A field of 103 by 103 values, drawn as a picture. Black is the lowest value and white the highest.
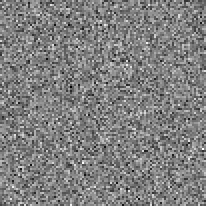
Seam: none. Stripes: none. Average level on the scale: 50%. Slope: none. Grain: fine. Odd rows or columns: none. Histogram: bell-shaped.
